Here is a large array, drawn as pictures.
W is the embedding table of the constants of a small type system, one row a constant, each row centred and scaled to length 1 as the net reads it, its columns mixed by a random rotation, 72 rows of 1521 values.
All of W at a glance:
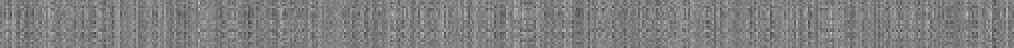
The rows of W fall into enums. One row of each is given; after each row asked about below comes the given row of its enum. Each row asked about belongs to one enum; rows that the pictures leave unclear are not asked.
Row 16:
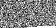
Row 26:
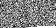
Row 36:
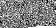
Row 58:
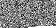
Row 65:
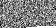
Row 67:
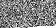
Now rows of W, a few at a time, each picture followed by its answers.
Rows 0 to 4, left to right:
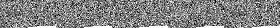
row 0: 67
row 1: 58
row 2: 16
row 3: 36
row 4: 67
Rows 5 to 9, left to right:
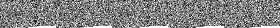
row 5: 67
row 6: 16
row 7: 67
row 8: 58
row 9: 26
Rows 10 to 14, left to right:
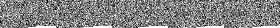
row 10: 36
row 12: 65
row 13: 67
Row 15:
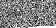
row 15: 67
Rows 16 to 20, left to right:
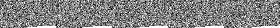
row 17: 65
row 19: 16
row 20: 67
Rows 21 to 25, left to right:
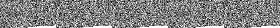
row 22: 16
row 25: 16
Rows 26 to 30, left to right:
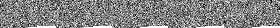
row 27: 16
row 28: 58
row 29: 67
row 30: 36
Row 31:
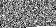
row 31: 65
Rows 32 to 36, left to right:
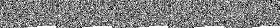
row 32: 16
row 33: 65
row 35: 65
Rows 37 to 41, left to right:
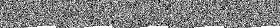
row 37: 16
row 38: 67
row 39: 36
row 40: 65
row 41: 16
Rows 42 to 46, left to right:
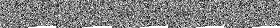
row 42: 58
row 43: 65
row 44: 67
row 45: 67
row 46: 58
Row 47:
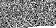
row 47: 67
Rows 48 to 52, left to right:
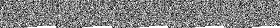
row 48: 16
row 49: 65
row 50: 16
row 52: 58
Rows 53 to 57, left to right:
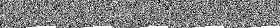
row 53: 65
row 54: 26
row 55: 36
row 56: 16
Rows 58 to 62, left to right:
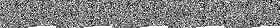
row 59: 67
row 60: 58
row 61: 67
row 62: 36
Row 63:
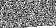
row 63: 16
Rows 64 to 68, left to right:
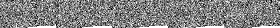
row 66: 16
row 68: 36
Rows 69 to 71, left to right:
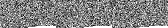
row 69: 58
